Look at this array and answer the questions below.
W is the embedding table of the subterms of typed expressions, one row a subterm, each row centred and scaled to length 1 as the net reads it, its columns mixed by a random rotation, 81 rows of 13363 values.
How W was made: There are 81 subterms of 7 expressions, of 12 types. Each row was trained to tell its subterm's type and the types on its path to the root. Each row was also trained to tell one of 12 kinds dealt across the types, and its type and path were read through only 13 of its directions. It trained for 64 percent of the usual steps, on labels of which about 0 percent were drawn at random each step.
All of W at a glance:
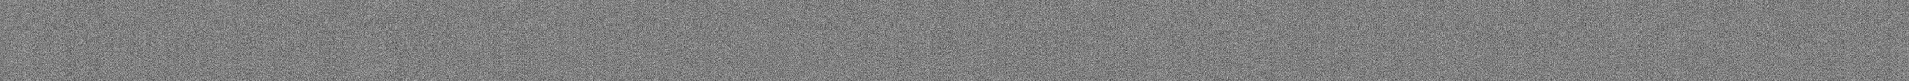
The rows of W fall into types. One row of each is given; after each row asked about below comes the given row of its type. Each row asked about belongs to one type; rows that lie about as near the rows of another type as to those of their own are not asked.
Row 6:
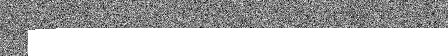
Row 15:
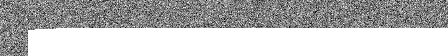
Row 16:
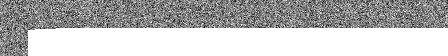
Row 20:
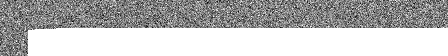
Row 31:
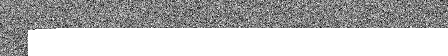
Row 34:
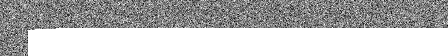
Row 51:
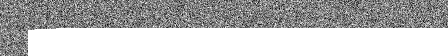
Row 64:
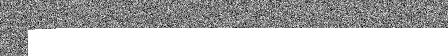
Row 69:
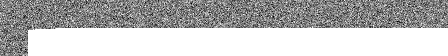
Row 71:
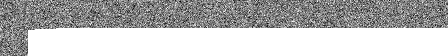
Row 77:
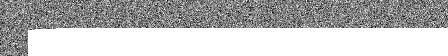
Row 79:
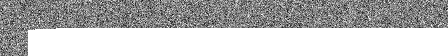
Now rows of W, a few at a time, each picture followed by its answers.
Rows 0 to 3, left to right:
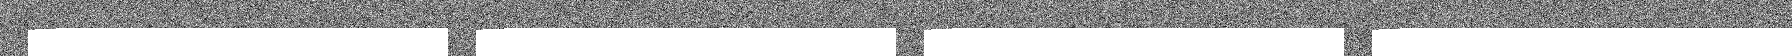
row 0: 6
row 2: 69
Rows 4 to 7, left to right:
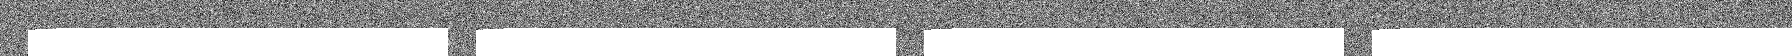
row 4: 64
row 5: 16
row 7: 51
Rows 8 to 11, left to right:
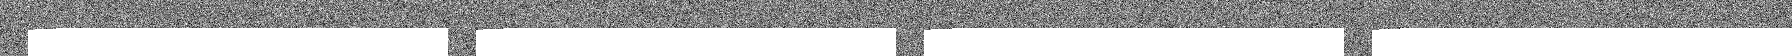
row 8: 64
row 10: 20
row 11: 34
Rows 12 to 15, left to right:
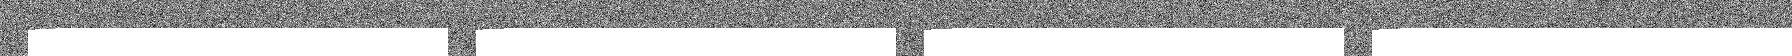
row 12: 69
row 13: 31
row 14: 77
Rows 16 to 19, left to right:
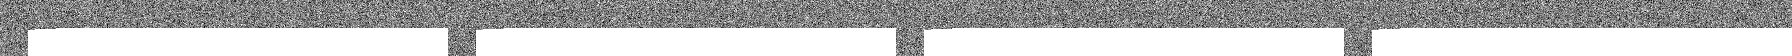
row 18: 64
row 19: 51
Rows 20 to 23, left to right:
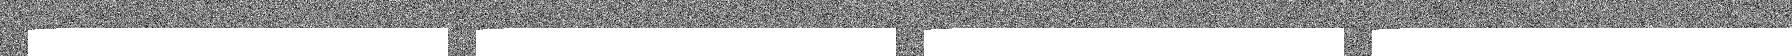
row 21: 71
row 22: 77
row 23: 20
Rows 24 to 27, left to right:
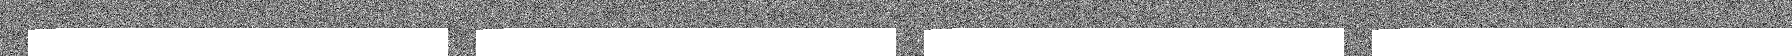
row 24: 6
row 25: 6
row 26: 16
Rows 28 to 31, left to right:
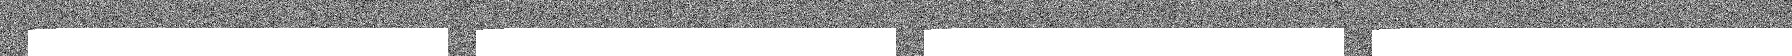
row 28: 15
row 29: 16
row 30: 69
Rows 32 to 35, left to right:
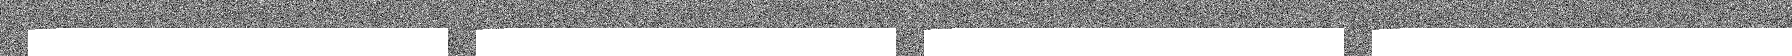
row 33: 79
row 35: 15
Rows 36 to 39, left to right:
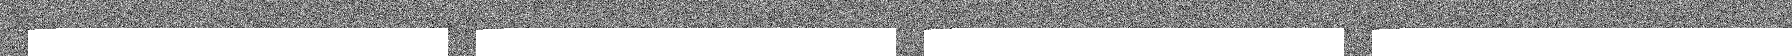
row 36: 15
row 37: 6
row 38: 34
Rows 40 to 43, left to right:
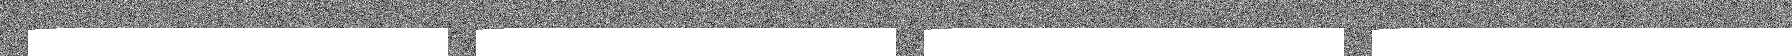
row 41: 31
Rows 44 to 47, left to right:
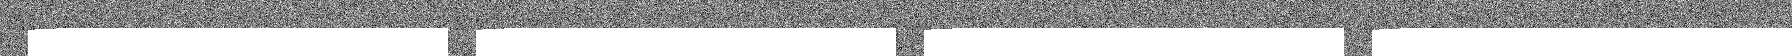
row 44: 20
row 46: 77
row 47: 69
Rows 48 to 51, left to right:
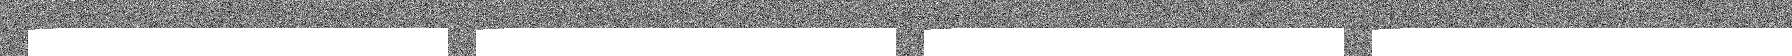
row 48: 69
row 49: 64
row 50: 71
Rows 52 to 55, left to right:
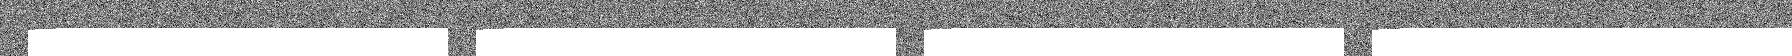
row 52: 31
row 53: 69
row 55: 51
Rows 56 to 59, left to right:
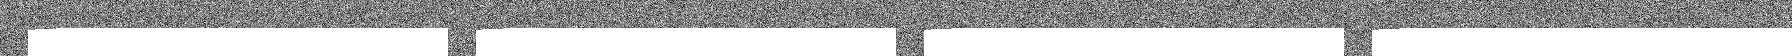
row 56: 64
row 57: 71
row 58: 31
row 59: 6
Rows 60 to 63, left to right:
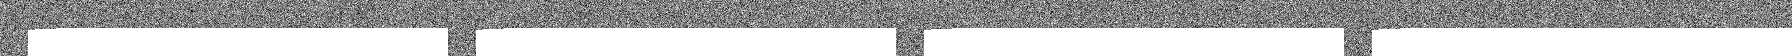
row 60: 79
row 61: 20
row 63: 15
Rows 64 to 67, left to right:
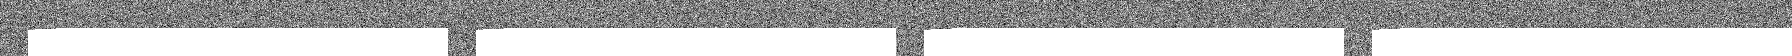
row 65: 31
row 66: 16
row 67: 64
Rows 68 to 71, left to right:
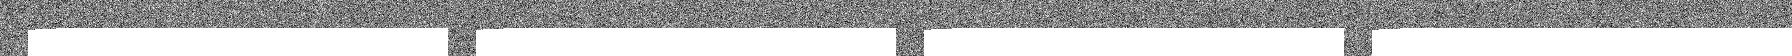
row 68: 79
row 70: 31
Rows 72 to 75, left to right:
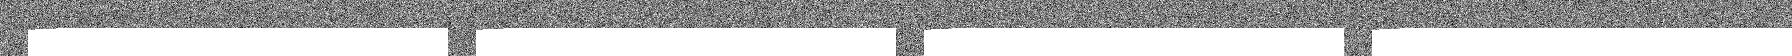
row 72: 69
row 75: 16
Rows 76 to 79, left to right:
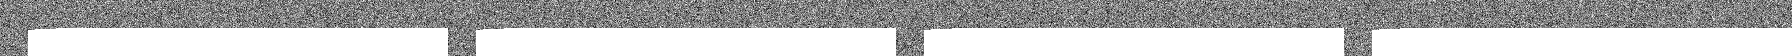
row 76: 15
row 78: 20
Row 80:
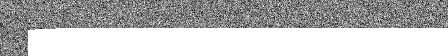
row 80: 31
